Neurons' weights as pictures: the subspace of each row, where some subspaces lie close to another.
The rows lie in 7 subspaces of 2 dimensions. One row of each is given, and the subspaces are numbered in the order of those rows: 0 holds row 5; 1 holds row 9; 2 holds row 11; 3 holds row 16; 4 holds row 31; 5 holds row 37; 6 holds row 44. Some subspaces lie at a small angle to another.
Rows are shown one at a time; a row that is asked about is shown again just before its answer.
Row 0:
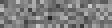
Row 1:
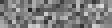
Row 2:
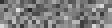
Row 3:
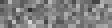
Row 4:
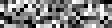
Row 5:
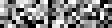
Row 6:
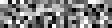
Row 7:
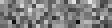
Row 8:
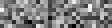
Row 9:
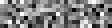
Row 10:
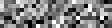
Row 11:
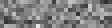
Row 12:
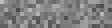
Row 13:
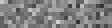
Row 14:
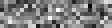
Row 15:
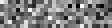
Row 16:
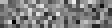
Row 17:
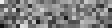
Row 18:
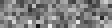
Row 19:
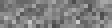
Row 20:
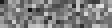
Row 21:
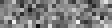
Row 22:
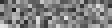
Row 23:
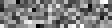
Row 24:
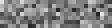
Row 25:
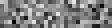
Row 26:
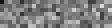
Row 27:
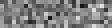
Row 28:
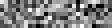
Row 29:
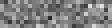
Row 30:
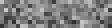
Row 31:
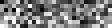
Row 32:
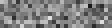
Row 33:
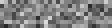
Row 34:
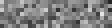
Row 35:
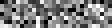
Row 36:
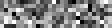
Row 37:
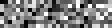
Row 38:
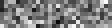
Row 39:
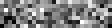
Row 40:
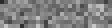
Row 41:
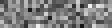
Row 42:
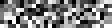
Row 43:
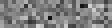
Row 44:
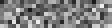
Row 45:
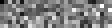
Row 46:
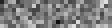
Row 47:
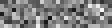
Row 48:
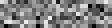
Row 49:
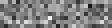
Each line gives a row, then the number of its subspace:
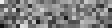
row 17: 4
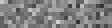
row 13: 5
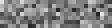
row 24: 1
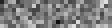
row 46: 5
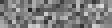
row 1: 0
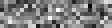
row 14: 1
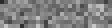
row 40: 2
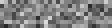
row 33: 2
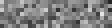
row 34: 1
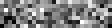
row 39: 4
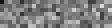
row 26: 1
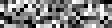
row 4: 1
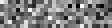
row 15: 5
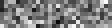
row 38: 5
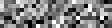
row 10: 6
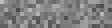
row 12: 2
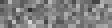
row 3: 0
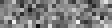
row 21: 3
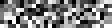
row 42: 6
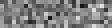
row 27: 3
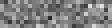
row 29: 6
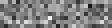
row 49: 6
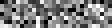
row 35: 4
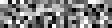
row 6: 1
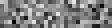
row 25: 3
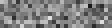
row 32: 6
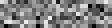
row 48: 2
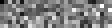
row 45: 1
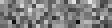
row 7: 3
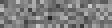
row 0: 5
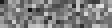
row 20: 0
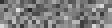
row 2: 2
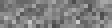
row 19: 6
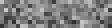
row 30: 4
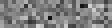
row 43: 3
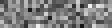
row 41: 0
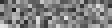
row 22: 4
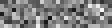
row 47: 4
